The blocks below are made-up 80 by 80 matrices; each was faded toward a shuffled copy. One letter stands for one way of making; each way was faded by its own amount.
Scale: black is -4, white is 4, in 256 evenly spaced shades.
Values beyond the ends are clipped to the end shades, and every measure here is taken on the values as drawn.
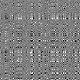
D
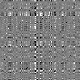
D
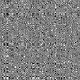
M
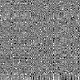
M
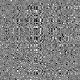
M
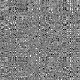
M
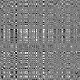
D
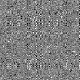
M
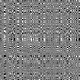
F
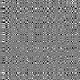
F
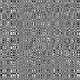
F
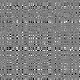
D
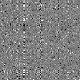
M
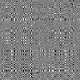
D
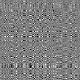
F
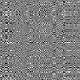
F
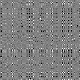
D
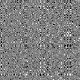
M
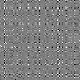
D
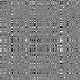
D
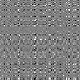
F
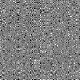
M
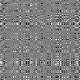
F
